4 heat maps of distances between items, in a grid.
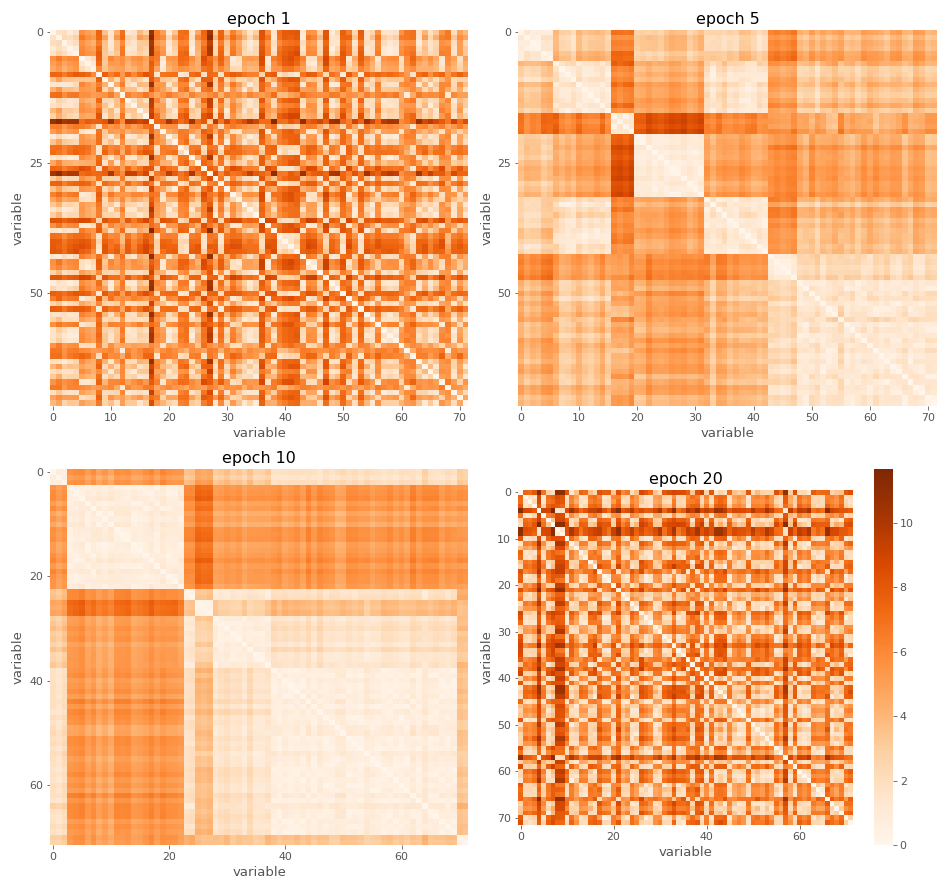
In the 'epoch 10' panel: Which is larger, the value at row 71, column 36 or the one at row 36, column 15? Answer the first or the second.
the second
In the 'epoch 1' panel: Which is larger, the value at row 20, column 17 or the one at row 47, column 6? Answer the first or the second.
the first
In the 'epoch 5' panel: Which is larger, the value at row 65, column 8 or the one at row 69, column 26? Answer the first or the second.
the second
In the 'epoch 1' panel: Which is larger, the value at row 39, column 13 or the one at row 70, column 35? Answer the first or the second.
the first
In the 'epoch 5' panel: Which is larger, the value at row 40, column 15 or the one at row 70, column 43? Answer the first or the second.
the second
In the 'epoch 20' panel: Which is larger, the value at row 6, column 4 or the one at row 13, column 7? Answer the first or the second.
the first
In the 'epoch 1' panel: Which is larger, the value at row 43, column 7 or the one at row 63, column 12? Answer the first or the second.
the second
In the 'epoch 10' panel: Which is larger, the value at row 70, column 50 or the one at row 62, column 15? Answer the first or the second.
the second
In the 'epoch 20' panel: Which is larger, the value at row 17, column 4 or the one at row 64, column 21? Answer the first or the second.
the first
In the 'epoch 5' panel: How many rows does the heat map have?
72
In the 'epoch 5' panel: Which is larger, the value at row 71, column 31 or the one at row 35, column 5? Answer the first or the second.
the first
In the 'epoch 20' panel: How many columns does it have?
72
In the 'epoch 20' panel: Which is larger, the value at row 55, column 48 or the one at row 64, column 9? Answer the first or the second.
the second
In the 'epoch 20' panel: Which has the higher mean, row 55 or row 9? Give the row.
9
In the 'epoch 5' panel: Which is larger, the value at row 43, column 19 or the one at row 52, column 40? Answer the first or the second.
the first
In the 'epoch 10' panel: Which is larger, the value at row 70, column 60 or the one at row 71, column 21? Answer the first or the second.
the second
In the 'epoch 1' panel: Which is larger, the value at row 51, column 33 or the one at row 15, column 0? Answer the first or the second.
the first
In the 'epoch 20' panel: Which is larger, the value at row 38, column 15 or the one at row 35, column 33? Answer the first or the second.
the second
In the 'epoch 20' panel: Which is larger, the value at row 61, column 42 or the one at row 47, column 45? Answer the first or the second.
the second
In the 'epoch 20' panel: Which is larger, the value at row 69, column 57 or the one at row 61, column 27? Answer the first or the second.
the first
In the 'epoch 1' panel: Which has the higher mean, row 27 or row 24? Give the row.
27
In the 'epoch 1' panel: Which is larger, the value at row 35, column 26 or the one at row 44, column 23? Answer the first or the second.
the second
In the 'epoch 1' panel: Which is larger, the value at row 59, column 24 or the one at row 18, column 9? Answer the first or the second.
the second
